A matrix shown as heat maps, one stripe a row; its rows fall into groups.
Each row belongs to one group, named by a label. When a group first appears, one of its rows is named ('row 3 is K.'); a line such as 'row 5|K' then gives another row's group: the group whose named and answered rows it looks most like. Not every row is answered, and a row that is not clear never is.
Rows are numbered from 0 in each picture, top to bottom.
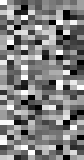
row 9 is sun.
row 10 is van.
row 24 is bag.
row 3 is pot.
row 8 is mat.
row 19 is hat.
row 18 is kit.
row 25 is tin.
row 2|bag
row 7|bag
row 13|sun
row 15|sun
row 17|bag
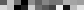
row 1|bag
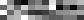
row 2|hat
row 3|kit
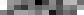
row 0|hat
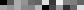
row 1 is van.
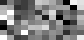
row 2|mat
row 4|pot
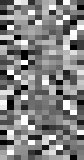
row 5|pot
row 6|tin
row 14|pot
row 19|sun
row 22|tin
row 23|sun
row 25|tin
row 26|pot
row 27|mat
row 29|van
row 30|mat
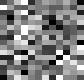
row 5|kit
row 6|sun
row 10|bag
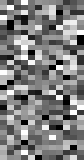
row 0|sun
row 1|mat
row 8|tin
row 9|sun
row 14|hat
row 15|bag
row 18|mat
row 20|tin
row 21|pot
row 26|sun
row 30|sun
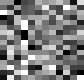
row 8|sun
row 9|mat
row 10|pot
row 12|sun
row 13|mat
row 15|pot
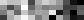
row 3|kit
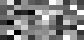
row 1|tin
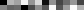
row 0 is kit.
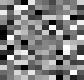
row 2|hat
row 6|kit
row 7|pot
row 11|pot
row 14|tin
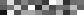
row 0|van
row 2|pot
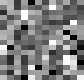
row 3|sun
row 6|bag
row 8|van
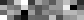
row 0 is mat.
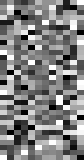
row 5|tin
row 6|mat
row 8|pot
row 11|pot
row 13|van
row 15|van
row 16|pot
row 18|hat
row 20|bag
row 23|tin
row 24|bag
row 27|bag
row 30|sun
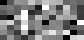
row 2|mat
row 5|sun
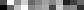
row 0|pot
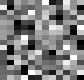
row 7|sun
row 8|mat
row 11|tin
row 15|mat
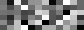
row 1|sun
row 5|mat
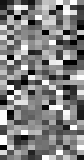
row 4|mat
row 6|van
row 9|sun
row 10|mat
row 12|van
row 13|sun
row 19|pot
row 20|kit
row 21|van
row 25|tin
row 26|kit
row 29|pot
